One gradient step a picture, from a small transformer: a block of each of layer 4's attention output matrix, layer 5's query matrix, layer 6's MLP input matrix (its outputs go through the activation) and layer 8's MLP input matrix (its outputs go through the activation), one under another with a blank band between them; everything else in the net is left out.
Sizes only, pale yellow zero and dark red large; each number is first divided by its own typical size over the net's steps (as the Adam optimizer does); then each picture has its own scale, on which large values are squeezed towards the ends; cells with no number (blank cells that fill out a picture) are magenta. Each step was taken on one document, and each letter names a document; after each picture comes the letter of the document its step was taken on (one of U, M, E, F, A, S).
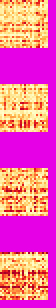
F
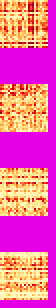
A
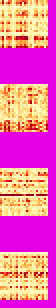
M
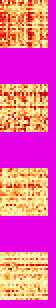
A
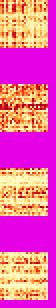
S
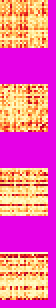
M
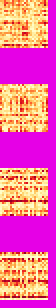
F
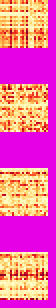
M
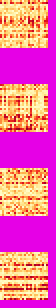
A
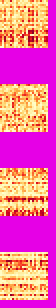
A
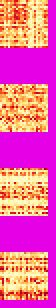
S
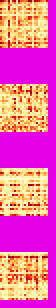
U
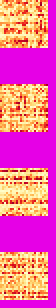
F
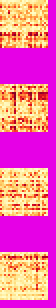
U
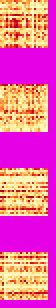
S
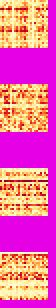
M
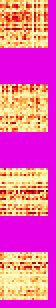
S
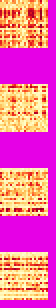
A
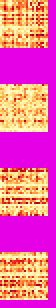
F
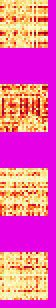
S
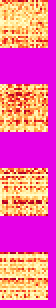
F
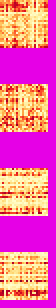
S
